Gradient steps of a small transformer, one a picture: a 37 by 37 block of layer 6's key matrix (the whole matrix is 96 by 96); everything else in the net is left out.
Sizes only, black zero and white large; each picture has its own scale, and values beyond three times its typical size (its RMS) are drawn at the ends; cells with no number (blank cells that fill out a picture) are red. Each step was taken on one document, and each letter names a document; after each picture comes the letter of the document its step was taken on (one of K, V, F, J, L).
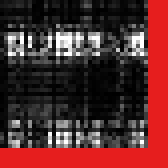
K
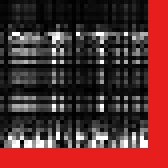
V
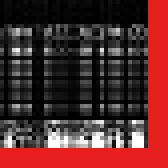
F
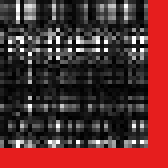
V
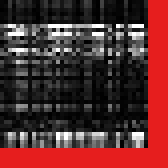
F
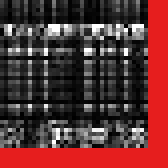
F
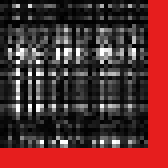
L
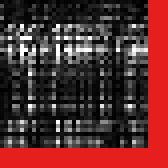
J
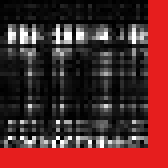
J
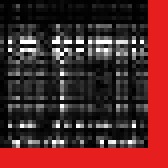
L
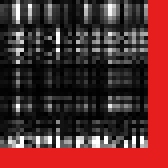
V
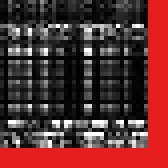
F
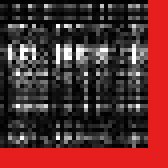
L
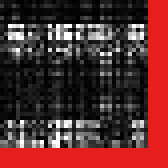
K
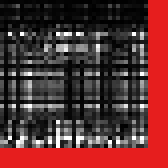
L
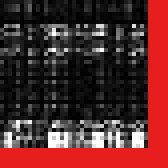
F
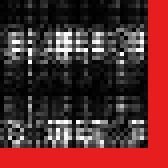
K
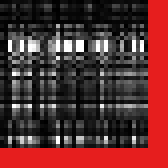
L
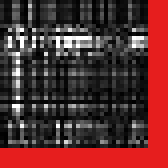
J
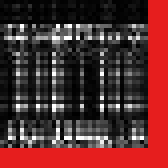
J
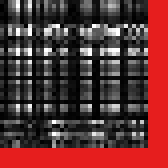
F
